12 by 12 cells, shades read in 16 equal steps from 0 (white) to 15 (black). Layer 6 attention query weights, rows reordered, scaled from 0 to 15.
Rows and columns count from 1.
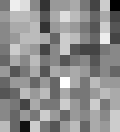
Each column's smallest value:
4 1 2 3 3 5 0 4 6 3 1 3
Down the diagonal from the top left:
8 4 5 4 11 7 6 5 8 3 7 3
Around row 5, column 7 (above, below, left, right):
3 10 7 10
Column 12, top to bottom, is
15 11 10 11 7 7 9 6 5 5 3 3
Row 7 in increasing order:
5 5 5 6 6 6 7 8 9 9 10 10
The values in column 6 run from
5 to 10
